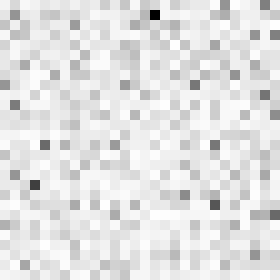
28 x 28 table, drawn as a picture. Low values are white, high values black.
Grain: fine. Mirror symmetry: none. Average level on the scale: 10%. Odd rows or columns: none. Stripes: none. Histogram: skewed, a long tail of high values.
